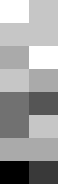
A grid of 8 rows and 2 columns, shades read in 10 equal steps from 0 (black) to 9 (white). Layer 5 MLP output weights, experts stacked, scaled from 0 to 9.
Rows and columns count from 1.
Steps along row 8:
up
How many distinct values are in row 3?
2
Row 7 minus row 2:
-1 -1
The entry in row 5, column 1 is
4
